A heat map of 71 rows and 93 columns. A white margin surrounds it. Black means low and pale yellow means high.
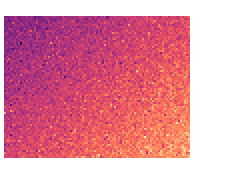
Grain: fine. Stripes: none. Histogram: bell-shaped. Slope: up to the bottom right. Ninth with the highest average: bottom right.
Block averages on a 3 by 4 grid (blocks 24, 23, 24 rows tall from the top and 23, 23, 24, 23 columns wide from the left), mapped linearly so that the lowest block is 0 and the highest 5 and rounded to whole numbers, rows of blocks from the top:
0 1 2 3 / 1 2 3 4 / 2 3 4 5
